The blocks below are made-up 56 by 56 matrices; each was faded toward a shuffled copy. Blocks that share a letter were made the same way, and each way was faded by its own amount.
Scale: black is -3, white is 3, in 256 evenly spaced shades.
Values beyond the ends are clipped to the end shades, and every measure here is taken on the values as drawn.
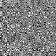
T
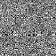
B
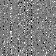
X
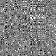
T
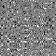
T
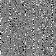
X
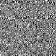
B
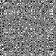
T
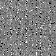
X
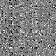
T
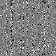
X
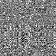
B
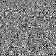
B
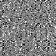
T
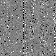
X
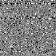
B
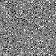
T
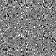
T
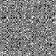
T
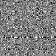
B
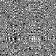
T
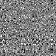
B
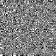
B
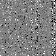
X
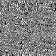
B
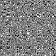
B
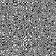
T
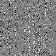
X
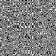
T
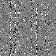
X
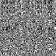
B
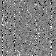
X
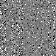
X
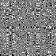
T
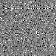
B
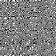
T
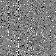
X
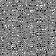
T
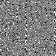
X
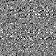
B
